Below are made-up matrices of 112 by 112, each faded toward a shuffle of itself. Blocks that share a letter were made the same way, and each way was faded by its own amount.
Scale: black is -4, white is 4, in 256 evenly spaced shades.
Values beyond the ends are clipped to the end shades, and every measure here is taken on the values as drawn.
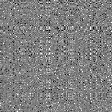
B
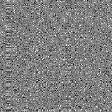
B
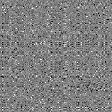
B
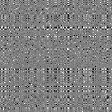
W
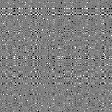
W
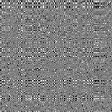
W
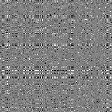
W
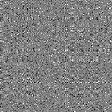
B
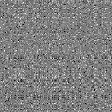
B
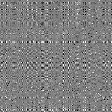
W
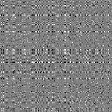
W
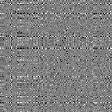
W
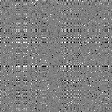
W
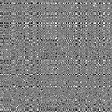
W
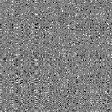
B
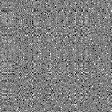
B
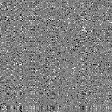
B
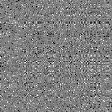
B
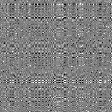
W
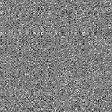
B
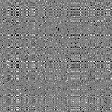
W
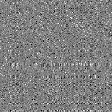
B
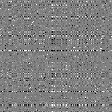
W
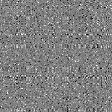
B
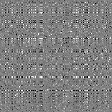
W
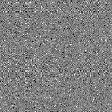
B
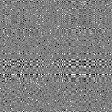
W
